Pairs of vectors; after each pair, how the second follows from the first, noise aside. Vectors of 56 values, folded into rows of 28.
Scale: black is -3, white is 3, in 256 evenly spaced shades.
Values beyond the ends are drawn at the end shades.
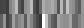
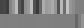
partly zeroed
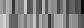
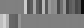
partly zeroed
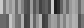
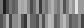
shuffled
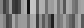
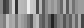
sign-scrambled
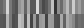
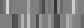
partly zeroed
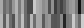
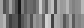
shuffled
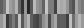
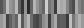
copied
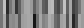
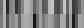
copied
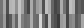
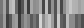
sign-scrambled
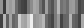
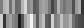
sign-scrambled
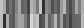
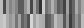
sign-scrambled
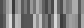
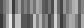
copied
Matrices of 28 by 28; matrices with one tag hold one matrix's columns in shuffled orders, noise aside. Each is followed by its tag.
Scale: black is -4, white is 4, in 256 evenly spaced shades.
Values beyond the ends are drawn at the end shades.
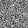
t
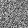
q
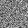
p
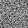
q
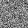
t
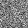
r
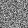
p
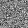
p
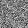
p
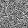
r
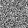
q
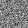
p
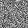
t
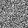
q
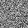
q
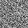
q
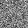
t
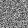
p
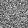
q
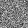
p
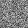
r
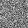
r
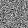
p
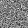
p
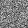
r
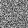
q
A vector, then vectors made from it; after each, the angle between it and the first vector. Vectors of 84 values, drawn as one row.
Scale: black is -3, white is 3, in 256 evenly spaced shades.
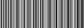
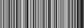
partly aligned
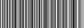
nearly opposite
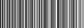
nearly opposite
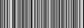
partly opposed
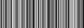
partly aligned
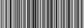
partly aligned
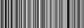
partly aligned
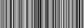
orthogonal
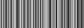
nearly parallel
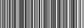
nearly opposite
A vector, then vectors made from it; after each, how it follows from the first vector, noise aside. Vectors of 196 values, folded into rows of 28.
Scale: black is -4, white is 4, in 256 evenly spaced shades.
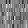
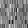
wrapped around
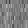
shrunk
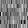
wrapped around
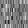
wrapped around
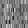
wrapped around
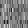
wrapped around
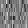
sign-scrambled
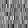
sign-scrambled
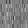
shrunk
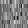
wrapped around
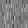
shrunk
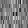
wrapped around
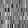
wrapped around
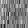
wrapped around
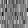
wrapped around
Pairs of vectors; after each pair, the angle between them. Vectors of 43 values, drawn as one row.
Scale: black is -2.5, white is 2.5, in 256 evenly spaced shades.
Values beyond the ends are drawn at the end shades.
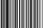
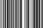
orthogonal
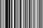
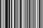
nearly parallel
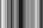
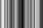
nearly parallel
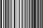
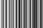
orthogonal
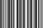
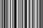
nearly opposite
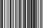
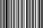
partly opposed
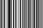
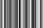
orthogonal
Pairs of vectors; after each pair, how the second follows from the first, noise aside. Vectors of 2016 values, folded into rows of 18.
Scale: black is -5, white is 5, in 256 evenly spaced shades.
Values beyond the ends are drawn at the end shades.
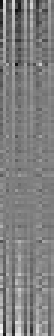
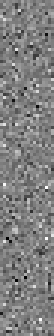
shuffled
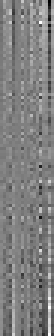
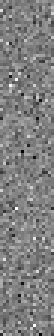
shuffled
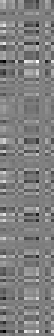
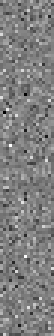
shuffled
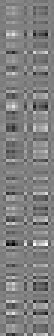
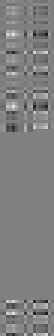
partly zeroed
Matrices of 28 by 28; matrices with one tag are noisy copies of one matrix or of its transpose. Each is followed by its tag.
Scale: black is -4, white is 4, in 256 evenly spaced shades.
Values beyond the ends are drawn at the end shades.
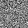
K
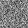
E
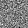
K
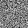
K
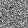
E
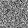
E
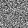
K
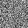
K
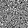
K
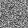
E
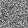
E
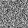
E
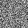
K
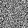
K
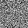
K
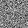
K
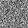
E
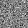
K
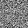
K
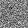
E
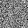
K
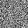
K
